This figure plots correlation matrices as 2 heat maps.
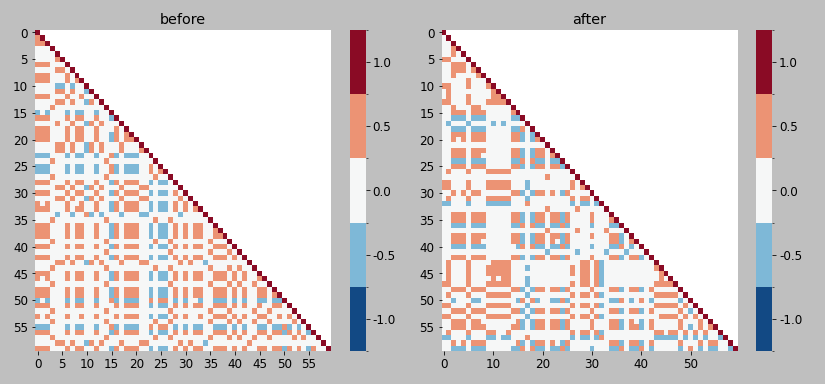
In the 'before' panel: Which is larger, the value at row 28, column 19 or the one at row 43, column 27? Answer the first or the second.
the first
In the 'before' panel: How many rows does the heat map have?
60
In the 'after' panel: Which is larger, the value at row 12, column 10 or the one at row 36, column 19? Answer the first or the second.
the first
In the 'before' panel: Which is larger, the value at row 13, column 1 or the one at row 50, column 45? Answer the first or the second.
the first
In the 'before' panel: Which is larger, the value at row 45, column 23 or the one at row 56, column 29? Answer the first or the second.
the second
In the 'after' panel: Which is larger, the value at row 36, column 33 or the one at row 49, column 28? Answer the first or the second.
the second
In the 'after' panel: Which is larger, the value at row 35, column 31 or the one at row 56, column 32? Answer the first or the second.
the first
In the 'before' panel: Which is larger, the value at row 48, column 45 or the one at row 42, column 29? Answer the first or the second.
the first
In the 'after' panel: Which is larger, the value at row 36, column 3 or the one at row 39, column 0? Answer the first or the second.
the second
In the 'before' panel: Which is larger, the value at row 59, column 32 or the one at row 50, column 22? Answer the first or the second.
the first
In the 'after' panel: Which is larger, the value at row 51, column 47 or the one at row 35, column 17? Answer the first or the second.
the first
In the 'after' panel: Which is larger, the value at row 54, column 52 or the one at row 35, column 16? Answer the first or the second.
the first
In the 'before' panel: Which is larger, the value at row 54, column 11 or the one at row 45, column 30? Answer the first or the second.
the second
